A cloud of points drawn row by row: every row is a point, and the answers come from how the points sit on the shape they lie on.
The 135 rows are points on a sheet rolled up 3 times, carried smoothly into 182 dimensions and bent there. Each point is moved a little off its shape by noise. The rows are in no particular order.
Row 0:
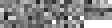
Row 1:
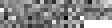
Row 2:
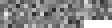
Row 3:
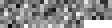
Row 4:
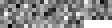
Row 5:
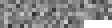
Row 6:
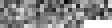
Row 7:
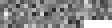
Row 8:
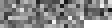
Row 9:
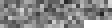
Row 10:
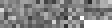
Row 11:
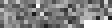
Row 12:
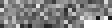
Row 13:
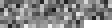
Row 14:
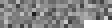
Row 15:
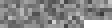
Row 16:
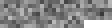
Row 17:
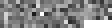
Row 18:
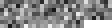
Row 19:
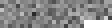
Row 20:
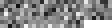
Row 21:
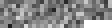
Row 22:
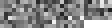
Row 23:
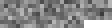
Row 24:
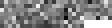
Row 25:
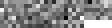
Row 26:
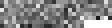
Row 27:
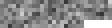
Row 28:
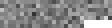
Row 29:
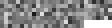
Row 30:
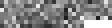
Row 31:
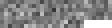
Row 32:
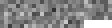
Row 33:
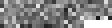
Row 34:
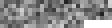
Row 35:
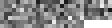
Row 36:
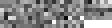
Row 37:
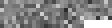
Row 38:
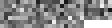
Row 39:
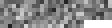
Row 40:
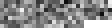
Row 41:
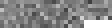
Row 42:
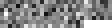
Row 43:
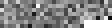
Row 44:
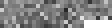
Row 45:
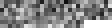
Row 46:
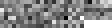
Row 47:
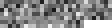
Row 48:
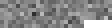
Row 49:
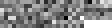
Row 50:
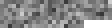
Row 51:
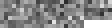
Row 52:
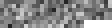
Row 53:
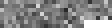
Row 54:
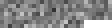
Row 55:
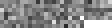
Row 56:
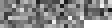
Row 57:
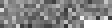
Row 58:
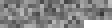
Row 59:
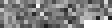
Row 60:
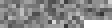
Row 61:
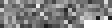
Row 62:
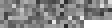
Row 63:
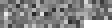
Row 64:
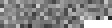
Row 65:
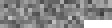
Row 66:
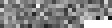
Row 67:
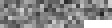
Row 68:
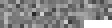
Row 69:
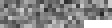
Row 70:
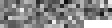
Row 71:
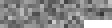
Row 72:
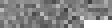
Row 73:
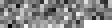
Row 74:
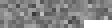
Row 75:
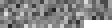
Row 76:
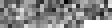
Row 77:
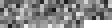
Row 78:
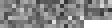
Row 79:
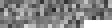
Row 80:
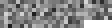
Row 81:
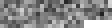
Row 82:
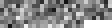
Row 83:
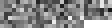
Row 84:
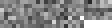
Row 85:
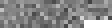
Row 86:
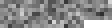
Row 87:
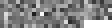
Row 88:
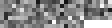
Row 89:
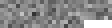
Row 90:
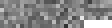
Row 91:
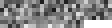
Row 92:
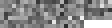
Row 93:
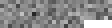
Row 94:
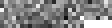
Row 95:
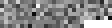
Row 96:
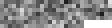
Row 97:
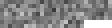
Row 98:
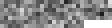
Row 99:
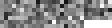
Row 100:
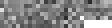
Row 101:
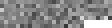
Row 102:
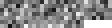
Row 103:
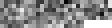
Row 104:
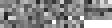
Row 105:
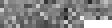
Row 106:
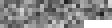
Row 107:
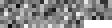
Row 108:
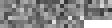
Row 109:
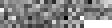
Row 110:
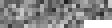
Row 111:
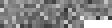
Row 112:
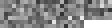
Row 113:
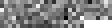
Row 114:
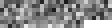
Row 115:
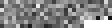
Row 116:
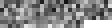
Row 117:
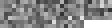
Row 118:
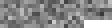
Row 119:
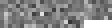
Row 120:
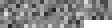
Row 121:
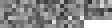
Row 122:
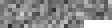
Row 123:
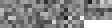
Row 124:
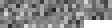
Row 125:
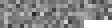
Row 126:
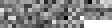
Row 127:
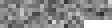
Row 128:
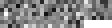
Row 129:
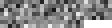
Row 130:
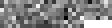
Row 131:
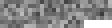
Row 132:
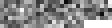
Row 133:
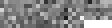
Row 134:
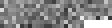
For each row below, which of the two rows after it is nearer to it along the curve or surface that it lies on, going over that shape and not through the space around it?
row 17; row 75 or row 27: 75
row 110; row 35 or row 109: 109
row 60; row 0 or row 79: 79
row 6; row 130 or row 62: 130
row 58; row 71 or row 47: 71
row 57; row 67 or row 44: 44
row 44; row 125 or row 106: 125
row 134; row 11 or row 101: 101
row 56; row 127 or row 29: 29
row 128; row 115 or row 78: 115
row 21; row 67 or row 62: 67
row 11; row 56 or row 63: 63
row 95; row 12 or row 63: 12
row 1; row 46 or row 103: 46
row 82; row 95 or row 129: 129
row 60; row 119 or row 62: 119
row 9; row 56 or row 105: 105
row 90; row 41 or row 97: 41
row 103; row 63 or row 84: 63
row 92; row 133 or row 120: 133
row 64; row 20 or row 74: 74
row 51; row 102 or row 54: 54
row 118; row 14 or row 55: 14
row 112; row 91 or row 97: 97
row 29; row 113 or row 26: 26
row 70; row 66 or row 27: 66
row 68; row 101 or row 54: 54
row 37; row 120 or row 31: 31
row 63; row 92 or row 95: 95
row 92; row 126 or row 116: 126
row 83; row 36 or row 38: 38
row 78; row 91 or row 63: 63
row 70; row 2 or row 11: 11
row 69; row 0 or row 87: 87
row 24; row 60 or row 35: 35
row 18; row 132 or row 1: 132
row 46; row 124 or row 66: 66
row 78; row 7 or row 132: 7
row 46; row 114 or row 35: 35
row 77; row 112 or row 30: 30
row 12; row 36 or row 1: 1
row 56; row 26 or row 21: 26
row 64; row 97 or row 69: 97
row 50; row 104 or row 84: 84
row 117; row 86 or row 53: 53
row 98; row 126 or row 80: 80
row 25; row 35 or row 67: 35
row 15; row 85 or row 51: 85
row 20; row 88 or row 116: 116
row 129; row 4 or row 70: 4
